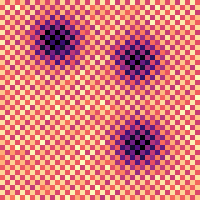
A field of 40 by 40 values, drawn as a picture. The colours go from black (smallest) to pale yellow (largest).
Overall the values sit about 70% of the way up the scale. No row or column stands out. There are three dips. The top left is the ninth with the lowest average.
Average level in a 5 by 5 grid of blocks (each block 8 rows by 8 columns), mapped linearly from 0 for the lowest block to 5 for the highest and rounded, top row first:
4 2 4 4 5 / 4 1 4 0 4 / 5 5 5 4 5 / 5 5 4 0 4 / 5 5 5 4 5
